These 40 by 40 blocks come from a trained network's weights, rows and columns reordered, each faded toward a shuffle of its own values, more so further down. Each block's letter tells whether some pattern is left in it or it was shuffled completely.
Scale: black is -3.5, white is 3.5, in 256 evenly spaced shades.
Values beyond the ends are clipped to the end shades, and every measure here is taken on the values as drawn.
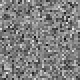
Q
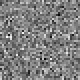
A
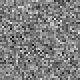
Q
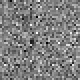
A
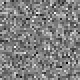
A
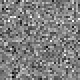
Q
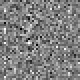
A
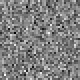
Q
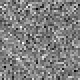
Q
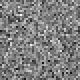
Q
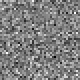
A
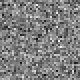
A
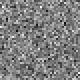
Q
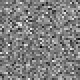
A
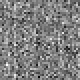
A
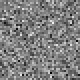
Q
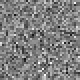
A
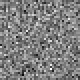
Q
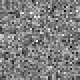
A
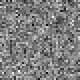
A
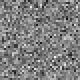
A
